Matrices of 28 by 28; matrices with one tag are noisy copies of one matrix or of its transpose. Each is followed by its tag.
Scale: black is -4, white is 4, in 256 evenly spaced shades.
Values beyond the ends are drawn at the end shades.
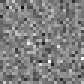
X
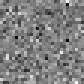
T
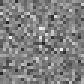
X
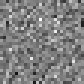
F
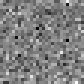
T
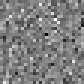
F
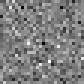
X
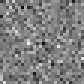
X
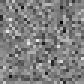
X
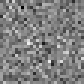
X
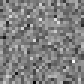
F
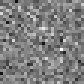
X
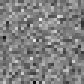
F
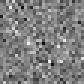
X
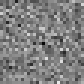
X
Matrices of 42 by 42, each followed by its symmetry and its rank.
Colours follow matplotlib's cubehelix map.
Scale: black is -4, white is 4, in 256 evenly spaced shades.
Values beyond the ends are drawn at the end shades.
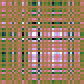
symmetric, rank one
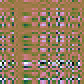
neither, rank two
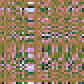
neither, rank three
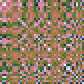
symmetric, rank three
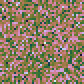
antisymmetric, full rank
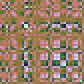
symmetric, rank three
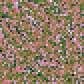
antisymmetric, full rank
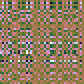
neither, rank two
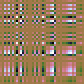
symmetric, rank one
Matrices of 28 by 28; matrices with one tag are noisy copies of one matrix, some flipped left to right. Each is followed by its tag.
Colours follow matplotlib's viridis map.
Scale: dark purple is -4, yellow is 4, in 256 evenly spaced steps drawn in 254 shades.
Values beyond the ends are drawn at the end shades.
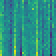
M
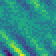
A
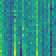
M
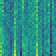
M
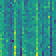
M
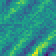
A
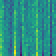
M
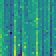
M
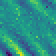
A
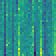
M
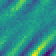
A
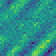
A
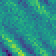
A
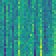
M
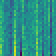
M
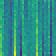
M
